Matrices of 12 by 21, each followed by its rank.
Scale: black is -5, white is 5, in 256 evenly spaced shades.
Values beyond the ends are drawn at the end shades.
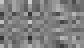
two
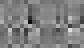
two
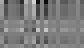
one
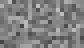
full rank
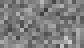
full rank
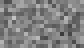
full rank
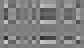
one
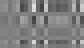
one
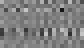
two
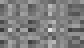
two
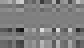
one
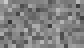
full rank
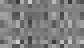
two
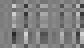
one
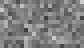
full rank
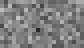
full rank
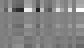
one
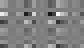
one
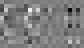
two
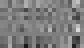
two
